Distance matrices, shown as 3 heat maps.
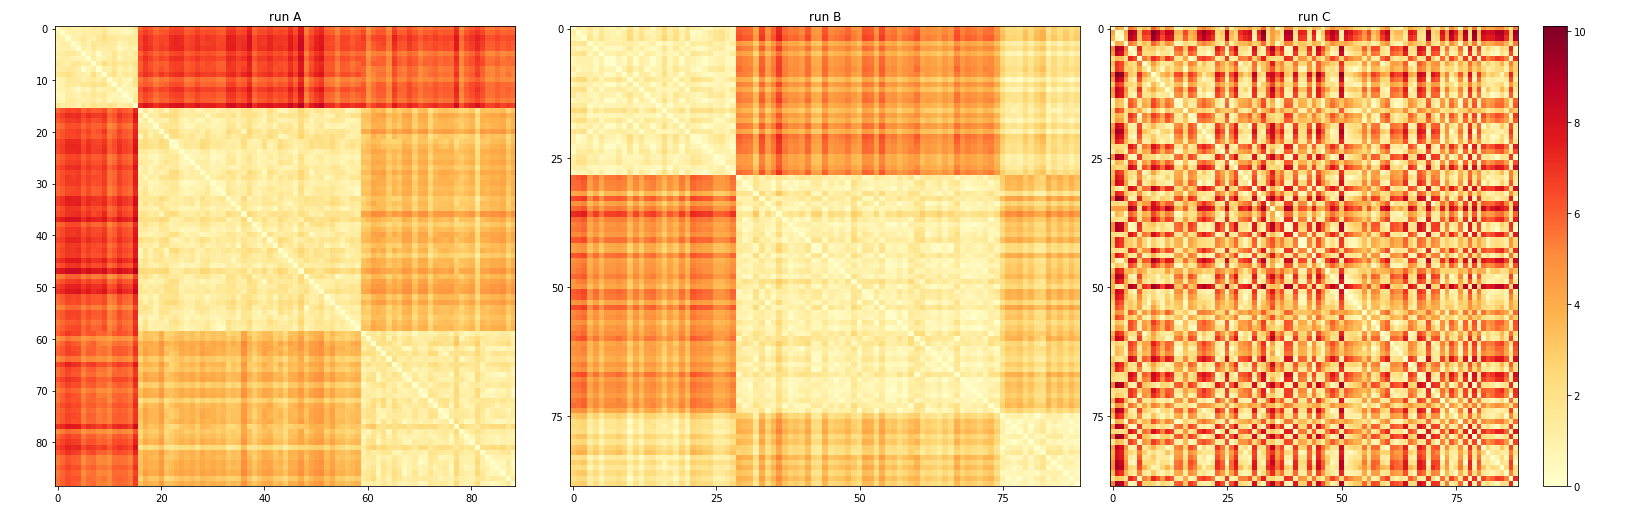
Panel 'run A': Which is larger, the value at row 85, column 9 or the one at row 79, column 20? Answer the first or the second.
the first
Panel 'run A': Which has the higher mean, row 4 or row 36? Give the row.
4
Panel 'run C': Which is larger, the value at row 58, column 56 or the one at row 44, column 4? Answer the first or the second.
the first
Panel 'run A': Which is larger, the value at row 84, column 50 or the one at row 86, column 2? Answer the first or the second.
the second
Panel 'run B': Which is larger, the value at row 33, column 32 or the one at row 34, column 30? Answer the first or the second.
the first
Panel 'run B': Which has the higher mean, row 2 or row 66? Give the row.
2
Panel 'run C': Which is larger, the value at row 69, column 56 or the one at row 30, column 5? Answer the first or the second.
the first
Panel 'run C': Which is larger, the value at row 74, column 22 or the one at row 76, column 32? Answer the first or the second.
the second
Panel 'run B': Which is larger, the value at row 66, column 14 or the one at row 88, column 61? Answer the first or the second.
the first
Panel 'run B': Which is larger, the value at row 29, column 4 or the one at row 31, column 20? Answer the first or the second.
the first
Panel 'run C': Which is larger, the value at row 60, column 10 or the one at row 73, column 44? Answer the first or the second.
the second
